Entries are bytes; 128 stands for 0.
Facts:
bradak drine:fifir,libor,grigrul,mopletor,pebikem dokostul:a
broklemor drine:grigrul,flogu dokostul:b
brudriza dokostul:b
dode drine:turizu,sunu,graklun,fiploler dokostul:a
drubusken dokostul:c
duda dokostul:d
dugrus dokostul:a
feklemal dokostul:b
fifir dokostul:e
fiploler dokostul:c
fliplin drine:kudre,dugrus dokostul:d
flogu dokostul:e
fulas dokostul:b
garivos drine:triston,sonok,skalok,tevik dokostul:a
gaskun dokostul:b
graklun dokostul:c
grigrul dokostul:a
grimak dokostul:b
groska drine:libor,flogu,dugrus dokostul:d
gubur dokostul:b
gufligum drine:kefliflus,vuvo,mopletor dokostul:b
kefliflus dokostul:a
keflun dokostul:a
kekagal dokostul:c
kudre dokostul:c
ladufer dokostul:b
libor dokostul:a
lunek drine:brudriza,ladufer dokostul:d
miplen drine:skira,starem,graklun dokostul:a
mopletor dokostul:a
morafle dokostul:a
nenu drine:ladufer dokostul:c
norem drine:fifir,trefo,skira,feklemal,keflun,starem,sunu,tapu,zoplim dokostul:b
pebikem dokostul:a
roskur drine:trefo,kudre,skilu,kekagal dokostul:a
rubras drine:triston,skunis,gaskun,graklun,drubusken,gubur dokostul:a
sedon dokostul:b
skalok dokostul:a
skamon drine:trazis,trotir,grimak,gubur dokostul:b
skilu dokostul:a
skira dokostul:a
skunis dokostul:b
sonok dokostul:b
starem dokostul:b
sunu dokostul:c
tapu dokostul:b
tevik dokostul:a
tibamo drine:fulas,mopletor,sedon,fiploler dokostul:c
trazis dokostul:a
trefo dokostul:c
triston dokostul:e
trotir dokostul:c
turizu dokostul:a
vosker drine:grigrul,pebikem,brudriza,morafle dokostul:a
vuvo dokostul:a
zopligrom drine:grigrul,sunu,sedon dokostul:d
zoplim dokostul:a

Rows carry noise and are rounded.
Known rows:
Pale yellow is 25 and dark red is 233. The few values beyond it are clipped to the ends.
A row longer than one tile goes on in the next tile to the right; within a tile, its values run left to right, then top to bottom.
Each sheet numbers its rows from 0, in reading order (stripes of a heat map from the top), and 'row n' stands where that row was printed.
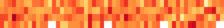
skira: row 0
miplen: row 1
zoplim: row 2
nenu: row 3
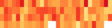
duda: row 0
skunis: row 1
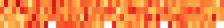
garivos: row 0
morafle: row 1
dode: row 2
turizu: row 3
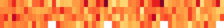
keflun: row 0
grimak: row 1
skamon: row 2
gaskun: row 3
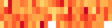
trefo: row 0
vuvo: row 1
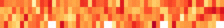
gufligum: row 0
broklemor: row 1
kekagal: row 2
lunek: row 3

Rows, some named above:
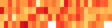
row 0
nenu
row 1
starem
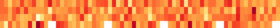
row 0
triston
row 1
fulas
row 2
fifir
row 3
fifir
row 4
mopletor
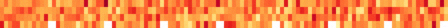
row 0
turizu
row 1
gubur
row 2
dode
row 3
sonok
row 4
sedon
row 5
rubras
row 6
fliplin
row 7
trotir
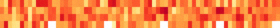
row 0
norem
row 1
skilu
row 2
groska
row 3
bradak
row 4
trazis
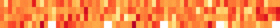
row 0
sunu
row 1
grigrul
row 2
tibamo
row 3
drubusken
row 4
fliplin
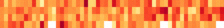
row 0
fiploler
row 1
brudriza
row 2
groska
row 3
fliplin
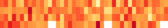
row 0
grigrul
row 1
graklun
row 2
fifir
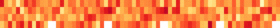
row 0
flogu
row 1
vosker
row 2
vosker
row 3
kudre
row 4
nenu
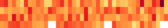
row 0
libor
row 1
pebikem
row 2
grimak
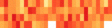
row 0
dugrus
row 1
pebikem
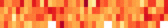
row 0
zopligrom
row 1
ladufer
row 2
roskur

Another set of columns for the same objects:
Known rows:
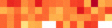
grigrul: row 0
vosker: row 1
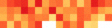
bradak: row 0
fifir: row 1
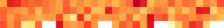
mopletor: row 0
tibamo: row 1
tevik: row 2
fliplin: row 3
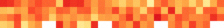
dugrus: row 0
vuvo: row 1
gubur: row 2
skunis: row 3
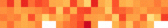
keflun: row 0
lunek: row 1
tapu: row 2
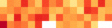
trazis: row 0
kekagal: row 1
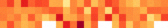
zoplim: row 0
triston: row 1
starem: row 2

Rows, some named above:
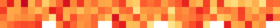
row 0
dode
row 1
turizu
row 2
sunu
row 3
groska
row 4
grimak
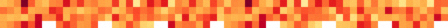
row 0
garivos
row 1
turizu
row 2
flogu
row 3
trazis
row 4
garivos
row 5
flogu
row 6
norem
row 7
grimak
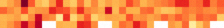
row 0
garivos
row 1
norem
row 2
duda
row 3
libor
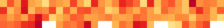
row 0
rubras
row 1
lunek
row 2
zopligrom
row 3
roskur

